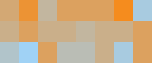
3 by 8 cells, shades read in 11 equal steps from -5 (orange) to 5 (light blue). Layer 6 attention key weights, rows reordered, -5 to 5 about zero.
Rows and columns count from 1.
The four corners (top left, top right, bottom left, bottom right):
-1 4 3 -2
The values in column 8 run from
-2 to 4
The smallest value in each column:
-1 -4 -2 -2 -2 -2 -5 -2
